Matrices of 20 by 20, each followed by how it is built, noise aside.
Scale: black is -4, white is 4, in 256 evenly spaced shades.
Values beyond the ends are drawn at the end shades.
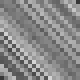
Toeplitz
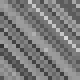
Toeplitz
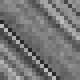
Toeplitz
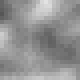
smooth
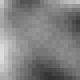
smooth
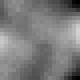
smooth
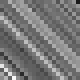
Toeplitz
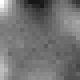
smooth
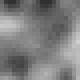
smooth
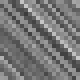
Toeplitz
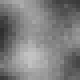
smooth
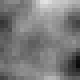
smooth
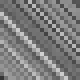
Toeplitz
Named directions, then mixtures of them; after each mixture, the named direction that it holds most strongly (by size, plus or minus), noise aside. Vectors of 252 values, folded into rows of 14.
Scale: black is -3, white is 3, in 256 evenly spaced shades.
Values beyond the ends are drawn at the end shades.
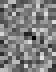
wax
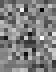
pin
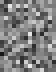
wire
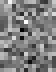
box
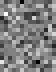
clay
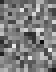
wax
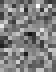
pin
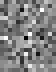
pin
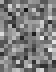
wire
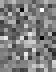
pin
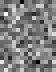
clay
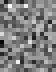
wire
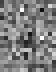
pin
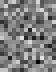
wax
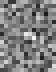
wax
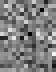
pin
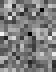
pin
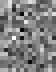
box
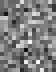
clay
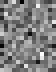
wax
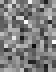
box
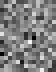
wax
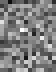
box
